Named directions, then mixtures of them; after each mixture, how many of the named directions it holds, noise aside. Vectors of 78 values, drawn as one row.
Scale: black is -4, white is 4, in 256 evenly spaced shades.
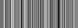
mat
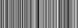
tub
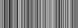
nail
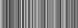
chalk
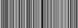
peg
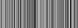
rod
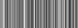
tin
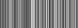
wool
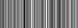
three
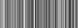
one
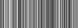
one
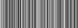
two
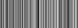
one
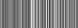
two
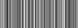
two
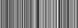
two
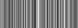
three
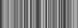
three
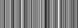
one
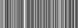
one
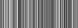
one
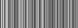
two
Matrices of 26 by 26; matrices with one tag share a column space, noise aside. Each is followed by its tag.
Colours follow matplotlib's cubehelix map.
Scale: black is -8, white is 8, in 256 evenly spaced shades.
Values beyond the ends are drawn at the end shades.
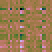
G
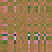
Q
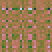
G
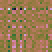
G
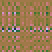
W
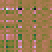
G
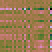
G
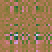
Q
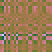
Q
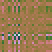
Q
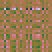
G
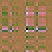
W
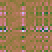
W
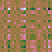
G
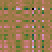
G
